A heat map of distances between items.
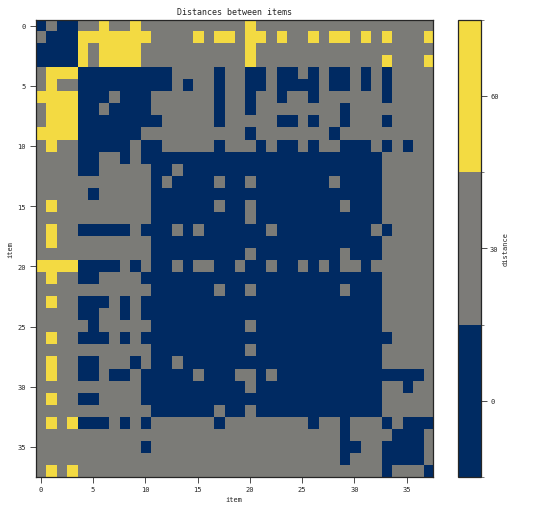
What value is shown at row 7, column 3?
60
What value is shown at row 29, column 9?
30
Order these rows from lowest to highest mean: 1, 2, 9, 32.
32, 9, 2, 1
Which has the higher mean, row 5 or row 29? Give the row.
5
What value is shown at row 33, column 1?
60
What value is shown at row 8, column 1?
60
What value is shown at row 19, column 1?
30
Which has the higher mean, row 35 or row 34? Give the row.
34
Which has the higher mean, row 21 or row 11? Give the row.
21
